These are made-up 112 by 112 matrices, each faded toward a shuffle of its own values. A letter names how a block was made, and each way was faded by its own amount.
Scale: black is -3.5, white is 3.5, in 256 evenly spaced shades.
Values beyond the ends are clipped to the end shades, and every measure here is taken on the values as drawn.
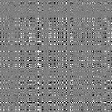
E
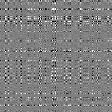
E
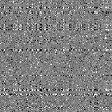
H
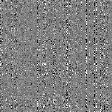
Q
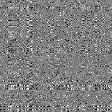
H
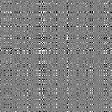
E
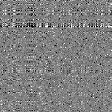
H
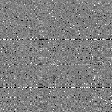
H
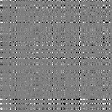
E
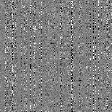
Q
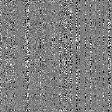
Q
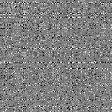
H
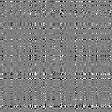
E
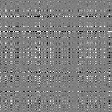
E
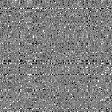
H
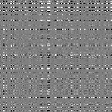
E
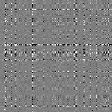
E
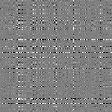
E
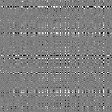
E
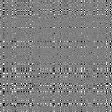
E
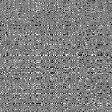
H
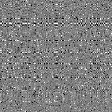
H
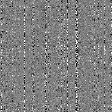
Q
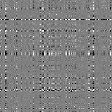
E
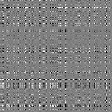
E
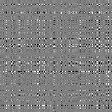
E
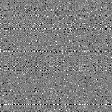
H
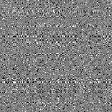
H
